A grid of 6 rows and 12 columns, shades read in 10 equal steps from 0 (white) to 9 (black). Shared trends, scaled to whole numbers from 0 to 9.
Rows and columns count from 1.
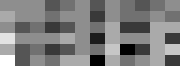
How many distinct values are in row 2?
4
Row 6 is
0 6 4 5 3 3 9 3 5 4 3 7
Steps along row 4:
up same same down up up down up same down up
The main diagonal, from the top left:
4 4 5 4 6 3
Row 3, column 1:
4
